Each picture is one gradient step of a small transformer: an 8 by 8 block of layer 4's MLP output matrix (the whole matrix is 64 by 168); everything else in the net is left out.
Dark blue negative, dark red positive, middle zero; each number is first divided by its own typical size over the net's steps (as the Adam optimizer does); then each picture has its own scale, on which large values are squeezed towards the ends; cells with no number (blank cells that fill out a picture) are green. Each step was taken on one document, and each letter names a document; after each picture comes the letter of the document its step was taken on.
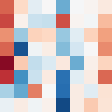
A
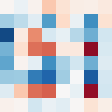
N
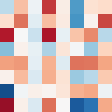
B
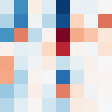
A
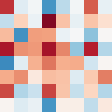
N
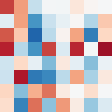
N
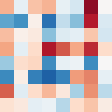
N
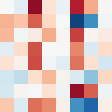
B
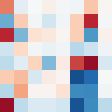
B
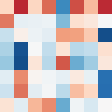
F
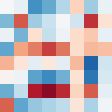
N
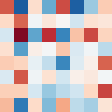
F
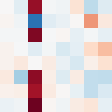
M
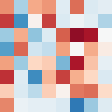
B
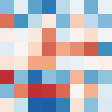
N
